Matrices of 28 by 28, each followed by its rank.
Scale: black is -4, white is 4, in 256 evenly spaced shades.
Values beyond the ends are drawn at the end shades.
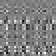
two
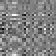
three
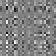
two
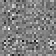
five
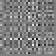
two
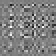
three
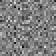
five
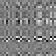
two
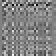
two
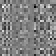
three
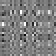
two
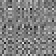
three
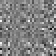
three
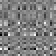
two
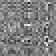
five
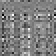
three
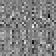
five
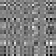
two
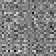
five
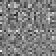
five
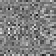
five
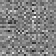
five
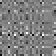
three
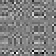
three
